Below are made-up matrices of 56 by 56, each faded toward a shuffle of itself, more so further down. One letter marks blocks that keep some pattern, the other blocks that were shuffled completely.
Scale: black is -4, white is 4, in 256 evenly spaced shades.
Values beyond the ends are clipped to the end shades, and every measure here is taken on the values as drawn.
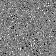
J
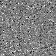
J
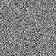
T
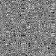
T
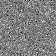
J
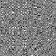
T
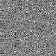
T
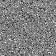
J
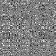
T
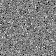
J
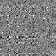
T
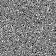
J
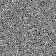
J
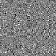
T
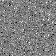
J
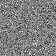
J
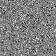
J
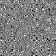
T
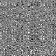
T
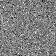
J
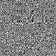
T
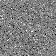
J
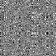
T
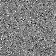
J
